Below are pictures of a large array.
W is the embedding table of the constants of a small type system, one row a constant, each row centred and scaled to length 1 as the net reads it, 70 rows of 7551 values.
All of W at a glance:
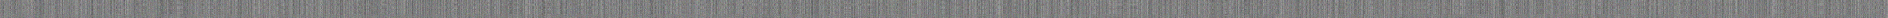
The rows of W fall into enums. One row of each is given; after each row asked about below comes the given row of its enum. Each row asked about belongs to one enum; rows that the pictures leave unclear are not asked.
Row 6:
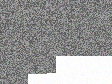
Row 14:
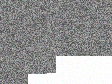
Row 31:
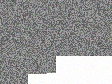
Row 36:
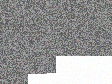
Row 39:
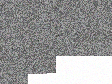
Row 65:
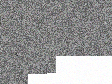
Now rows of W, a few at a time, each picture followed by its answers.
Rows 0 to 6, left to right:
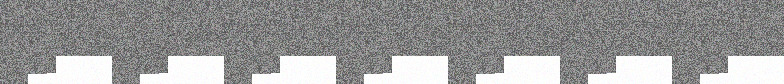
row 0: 36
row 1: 39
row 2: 6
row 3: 36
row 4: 36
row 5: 31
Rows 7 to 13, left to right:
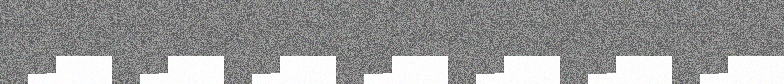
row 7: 36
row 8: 36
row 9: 31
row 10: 39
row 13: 36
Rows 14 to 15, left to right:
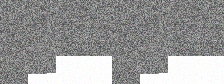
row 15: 14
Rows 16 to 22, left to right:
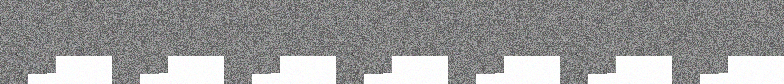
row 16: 65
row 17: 6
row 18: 36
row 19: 65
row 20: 6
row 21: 65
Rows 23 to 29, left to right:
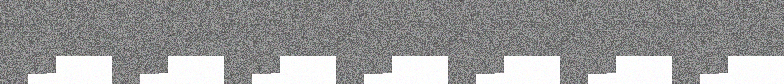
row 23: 36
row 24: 39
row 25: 6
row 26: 31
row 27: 31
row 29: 36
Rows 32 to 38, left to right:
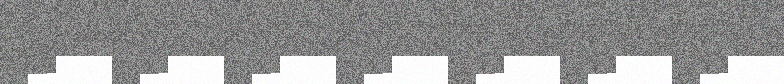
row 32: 39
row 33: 31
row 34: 31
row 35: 31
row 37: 6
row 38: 6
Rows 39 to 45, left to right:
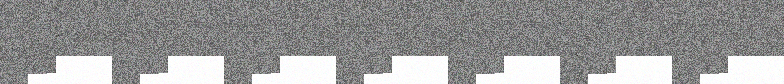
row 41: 36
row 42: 36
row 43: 31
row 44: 65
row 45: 6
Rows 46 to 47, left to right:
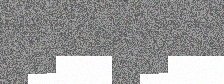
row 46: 36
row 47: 31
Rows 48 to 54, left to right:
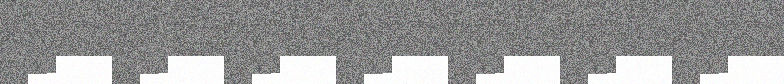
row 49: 14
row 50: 6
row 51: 31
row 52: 6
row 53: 6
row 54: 31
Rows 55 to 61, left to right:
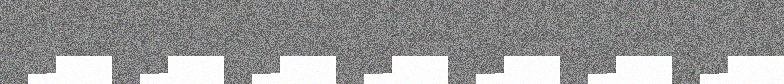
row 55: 14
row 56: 6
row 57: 31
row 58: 39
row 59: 39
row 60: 39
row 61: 65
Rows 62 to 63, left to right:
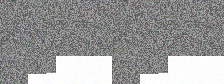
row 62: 31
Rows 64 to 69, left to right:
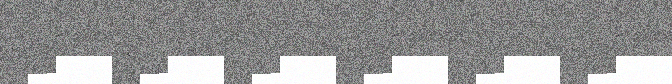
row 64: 39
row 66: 31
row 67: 39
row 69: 39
